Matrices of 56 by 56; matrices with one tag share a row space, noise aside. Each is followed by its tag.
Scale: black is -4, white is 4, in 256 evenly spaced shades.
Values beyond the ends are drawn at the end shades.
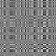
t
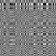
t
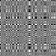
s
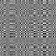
t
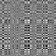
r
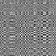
t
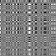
s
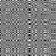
s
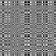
r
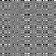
r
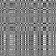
t
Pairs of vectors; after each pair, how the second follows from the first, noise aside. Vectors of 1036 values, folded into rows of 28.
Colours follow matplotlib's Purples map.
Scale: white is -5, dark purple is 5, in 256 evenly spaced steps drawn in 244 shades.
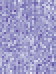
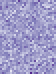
sign-scrambled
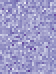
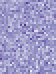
reversed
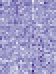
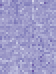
shrunk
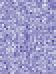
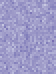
shrunk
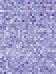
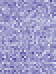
reversed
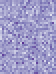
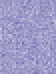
shrunk
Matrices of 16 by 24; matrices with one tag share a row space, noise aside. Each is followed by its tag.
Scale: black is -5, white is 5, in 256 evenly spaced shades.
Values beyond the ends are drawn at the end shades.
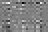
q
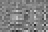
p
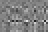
p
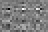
q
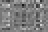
q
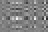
p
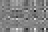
p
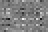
q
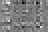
q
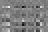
q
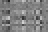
q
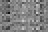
q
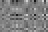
p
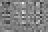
q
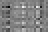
q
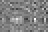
p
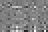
p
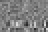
p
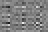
q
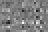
q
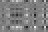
p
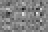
q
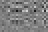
p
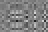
p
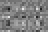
q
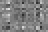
q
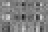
q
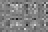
p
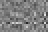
p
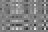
p
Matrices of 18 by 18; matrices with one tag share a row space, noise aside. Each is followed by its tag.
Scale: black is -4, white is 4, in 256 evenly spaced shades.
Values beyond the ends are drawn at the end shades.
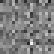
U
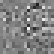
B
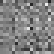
U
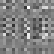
B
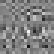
B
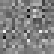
B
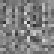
B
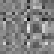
B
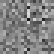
B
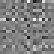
B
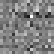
U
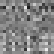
B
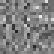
B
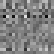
B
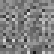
B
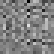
B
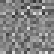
B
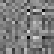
B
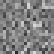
B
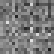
U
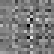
U
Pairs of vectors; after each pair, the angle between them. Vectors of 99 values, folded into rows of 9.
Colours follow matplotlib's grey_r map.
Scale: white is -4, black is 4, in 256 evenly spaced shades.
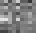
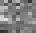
nearly parallel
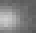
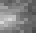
nearly parallel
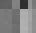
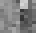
nearly opposite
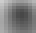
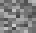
orthogonal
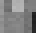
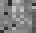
partly aligned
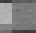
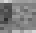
nearly opposite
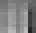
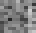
partly opposed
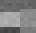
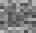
partly opposed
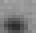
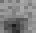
nearly parallel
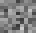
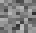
nearly parallel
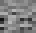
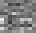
nearly opposite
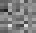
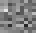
nearly opposite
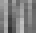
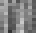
nearly parallel
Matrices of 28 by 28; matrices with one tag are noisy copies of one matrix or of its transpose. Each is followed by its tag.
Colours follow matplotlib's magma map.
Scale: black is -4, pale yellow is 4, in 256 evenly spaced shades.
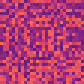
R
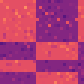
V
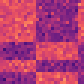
V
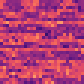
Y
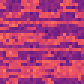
Y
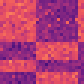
V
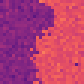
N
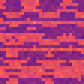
Y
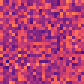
R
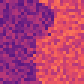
N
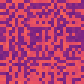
R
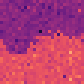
N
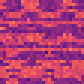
Y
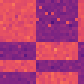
V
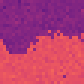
N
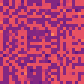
R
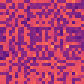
R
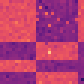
V
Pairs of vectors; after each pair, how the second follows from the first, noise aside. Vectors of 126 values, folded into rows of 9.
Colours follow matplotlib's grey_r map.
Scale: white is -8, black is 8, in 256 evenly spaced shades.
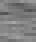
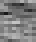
scaled up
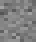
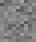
shuffled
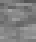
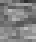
scaled up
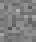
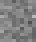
shuffled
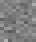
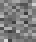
scaled up
